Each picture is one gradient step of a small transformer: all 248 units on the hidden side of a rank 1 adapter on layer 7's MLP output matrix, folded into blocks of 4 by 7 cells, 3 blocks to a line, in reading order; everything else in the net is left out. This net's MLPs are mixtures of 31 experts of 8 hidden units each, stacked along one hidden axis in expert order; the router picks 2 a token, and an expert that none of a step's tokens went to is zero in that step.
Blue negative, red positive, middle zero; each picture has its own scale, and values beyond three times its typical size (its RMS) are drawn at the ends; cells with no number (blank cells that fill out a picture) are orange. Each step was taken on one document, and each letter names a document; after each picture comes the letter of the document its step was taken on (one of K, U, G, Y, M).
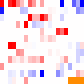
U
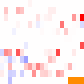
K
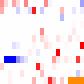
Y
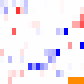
K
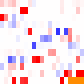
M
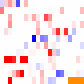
Y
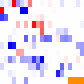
U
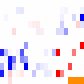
K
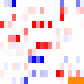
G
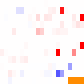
K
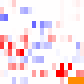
M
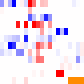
U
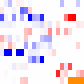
M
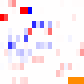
M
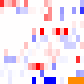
Y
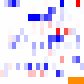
G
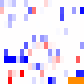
Y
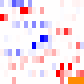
M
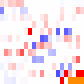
M
